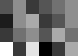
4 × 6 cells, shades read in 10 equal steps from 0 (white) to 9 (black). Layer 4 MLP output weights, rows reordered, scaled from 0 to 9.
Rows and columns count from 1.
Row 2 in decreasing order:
8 7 6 4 4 3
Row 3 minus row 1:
1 1 -3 0 -2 1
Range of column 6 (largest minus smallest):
2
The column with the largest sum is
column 4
